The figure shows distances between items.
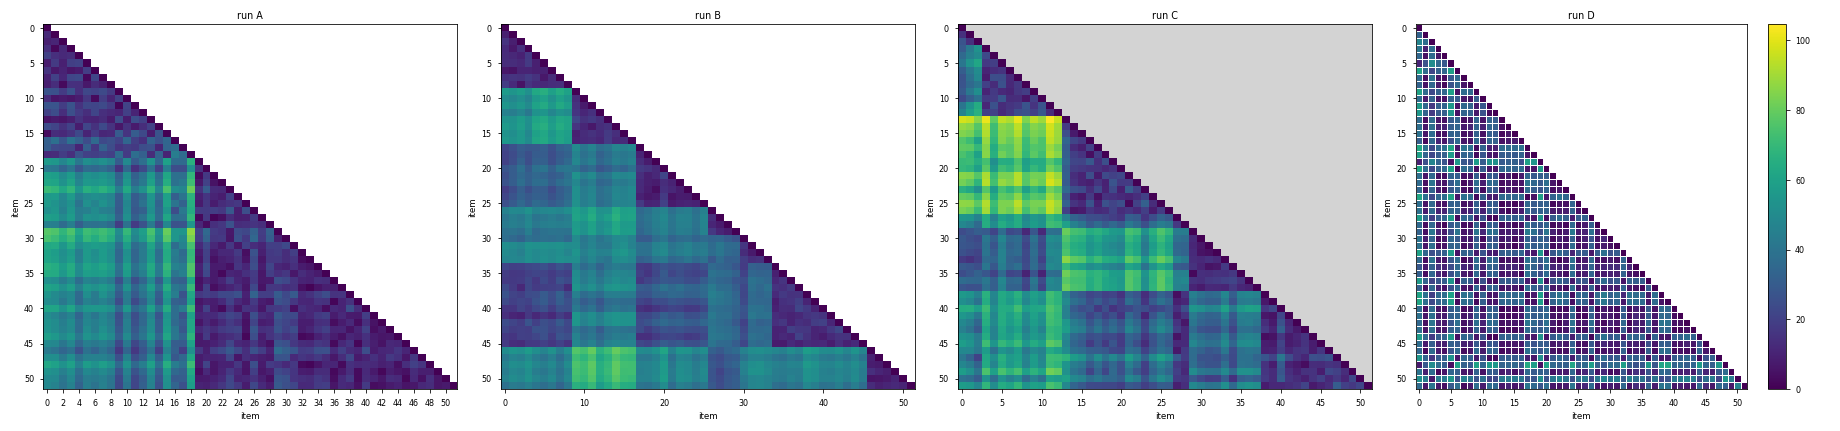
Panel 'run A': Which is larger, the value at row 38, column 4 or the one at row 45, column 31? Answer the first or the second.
the first
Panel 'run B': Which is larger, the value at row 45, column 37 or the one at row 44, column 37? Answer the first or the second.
the second
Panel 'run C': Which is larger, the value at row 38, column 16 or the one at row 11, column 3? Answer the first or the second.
the first
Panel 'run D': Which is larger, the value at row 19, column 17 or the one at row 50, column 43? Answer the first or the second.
the first
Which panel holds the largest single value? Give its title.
run C
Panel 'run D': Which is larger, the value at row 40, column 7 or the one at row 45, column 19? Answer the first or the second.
the second
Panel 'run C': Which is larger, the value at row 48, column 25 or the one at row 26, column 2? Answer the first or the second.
the second
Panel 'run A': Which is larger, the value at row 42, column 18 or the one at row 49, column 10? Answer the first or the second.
the first
